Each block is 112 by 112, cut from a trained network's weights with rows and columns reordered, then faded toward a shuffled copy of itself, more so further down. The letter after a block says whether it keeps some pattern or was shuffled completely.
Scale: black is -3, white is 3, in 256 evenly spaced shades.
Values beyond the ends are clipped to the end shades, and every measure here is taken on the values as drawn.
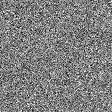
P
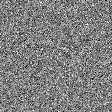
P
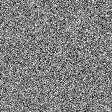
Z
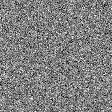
P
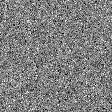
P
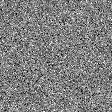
Z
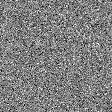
Z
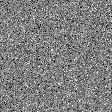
Z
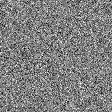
P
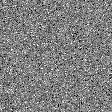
Z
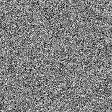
P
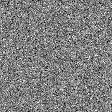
Z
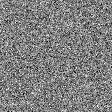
Z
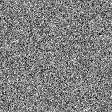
P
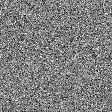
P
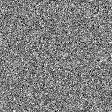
P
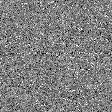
P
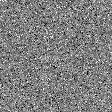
Z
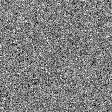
Z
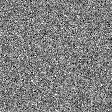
Z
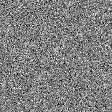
P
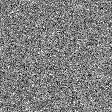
Z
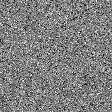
P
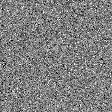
P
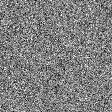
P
